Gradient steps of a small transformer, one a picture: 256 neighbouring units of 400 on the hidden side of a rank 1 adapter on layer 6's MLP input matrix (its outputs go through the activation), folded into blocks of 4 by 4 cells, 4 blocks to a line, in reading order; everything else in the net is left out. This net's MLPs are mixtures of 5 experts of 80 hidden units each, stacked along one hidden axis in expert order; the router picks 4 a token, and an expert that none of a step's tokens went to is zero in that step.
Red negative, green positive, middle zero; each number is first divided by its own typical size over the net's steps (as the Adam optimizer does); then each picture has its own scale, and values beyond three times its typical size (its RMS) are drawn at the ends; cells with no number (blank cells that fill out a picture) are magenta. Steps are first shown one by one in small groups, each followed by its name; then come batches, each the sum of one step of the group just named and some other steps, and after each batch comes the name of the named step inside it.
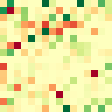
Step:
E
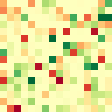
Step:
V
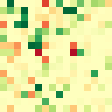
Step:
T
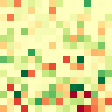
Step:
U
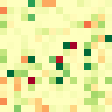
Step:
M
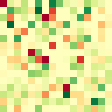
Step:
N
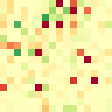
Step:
E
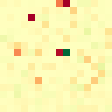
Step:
U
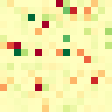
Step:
T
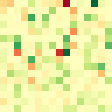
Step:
M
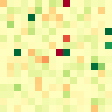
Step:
N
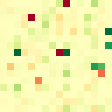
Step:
E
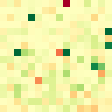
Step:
U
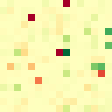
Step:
E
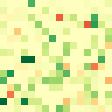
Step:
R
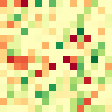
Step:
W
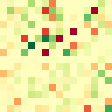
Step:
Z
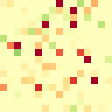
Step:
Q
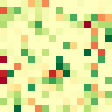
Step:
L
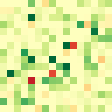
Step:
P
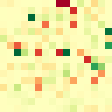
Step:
Q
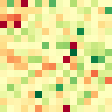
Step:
W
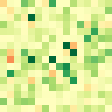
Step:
P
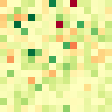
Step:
P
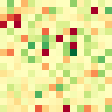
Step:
Z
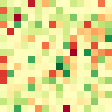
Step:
L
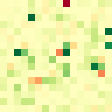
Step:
P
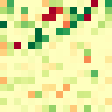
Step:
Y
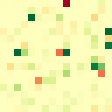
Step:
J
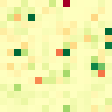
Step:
J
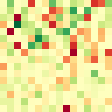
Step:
Y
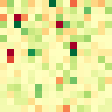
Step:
Y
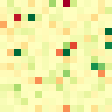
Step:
J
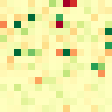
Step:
J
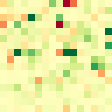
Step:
J
